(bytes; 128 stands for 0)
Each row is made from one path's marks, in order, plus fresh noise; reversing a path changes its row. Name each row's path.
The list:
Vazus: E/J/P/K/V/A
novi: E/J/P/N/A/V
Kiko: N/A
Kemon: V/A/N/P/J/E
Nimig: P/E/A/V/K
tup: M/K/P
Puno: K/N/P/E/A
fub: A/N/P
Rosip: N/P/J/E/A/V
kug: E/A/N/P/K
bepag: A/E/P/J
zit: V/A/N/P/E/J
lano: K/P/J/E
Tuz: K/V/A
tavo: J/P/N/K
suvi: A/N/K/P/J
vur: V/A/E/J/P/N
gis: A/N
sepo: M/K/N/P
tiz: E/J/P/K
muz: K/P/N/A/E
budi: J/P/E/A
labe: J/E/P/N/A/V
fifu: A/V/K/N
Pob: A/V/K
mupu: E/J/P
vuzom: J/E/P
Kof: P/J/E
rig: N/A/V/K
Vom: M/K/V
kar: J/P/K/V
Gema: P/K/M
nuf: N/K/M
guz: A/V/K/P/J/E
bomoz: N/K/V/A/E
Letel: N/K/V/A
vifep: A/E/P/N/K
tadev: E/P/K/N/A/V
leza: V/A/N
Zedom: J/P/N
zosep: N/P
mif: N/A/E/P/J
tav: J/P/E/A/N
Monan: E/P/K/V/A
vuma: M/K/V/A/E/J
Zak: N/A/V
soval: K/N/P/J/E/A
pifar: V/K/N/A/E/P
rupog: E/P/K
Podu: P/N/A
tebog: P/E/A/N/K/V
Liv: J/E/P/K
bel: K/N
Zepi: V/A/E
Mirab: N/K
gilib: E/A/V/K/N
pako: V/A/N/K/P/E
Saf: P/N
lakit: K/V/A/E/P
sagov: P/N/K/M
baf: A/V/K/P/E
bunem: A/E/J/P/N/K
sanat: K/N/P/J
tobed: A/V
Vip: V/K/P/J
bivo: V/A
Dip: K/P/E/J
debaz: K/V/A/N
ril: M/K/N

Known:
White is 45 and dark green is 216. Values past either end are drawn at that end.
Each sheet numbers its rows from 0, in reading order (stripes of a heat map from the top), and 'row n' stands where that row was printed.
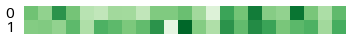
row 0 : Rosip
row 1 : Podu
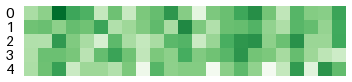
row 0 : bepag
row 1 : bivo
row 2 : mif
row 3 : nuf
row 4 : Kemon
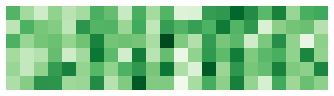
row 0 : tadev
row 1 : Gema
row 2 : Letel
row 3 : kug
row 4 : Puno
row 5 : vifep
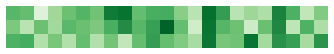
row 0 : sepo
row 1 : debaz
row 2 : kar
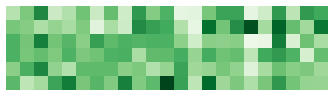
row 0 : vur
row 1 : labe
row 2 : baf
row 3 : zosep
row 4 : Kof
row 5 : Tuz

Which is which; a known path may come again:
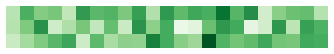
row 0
Gema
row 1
vur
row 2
sanat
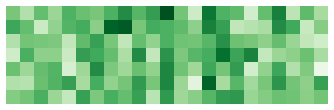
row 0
debaz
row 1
tup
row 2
nuf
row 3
sagov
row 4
rig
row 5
soval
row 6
Saf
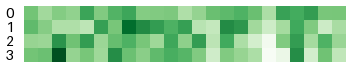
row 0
mupu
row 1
ril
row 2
lano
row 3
guz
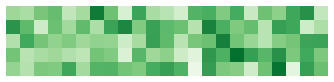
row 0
tiz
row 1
Vom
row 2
Vip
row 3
novi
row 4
muz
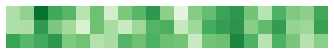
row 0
bepag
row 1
mif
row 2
tobed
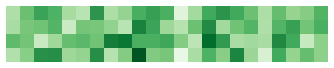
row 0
suvi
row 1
Liv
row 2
sepo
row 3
vifep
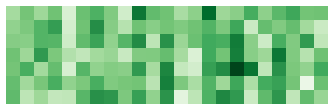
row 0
tavo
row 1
Mirab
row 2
Nimig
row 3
Rosip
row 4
tebog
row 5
Kiko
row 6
gilib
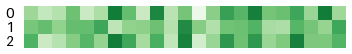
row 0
kug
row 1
bivo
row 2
Monan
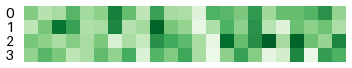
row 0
rupog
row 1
bunem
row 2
labe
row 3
pako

